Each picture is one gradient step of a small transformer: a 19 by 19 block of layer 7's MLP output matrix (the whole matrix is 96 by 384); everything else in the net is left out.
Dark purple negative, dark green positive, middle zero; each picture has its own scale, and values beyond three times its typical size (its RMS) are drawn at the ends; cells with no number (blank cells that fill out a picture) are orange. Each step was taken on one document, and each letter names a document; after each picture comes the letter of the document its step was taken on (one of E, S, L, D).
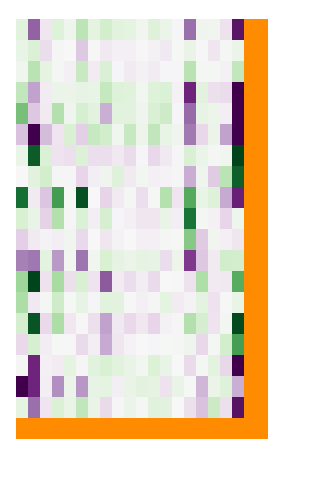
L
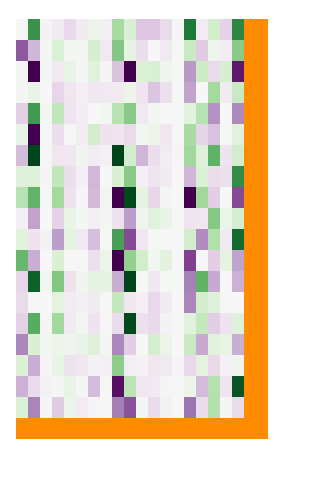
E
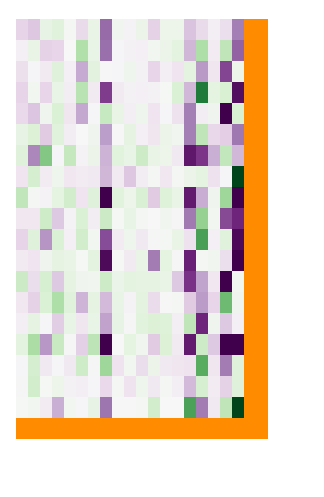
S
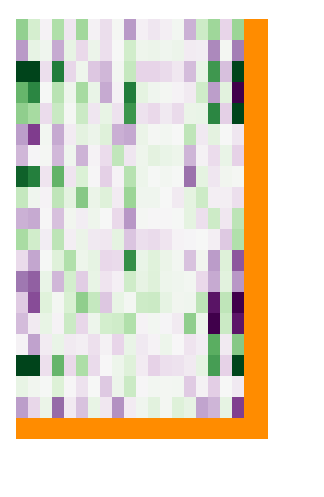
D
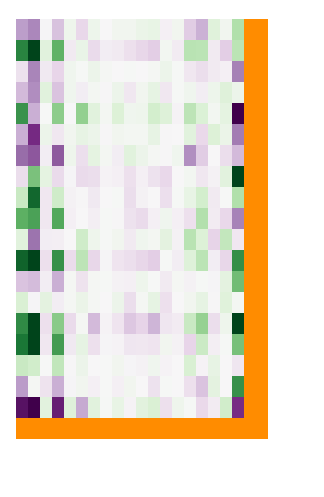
L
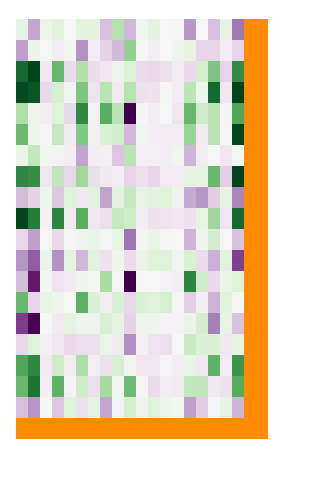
D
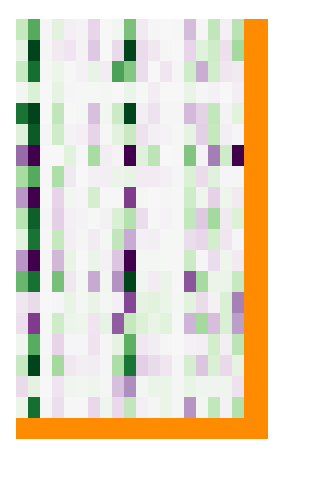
E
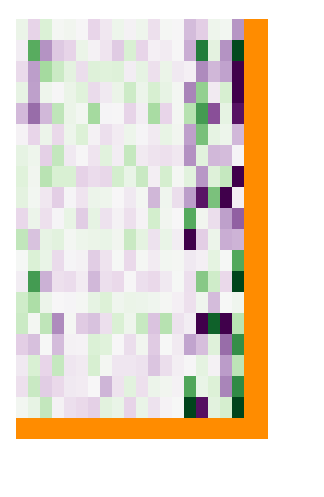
S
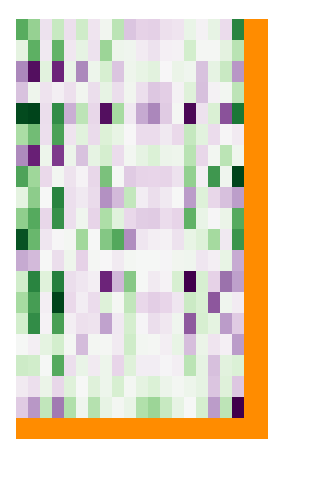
D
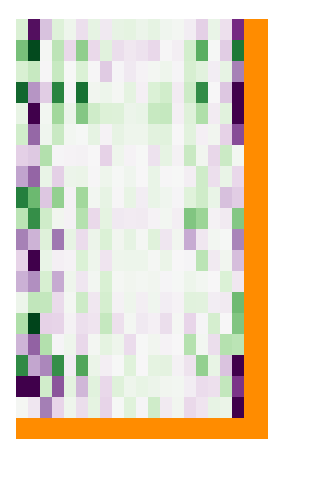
L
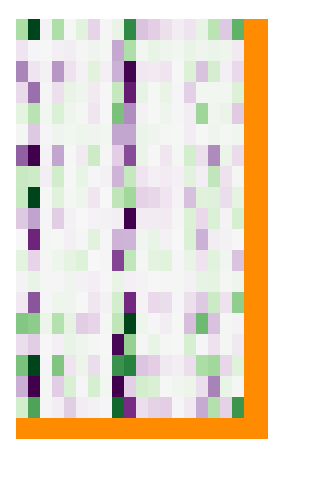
E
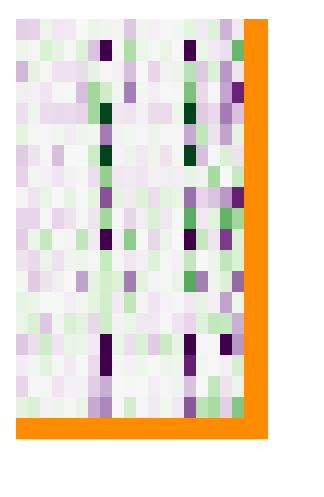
S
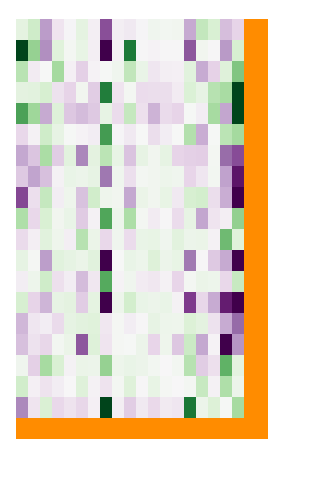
S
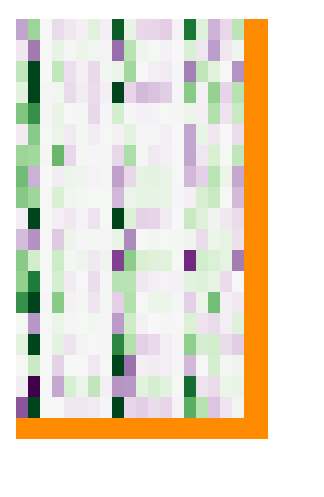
E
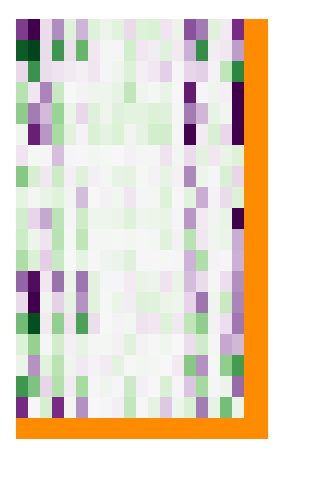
L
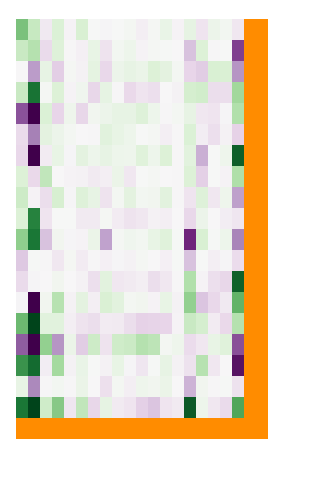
L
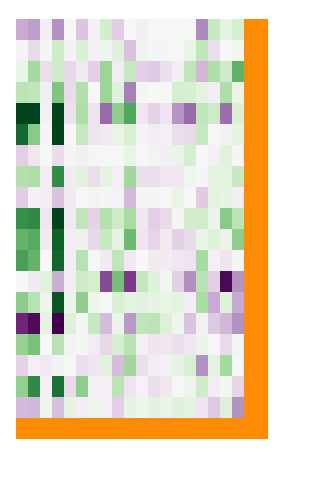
D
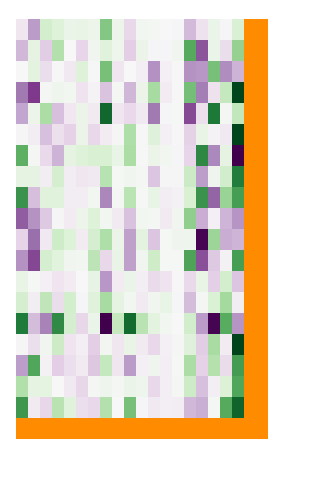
S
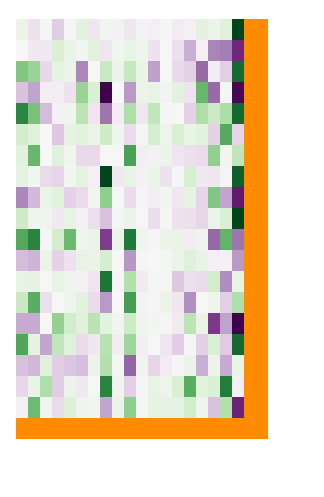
S
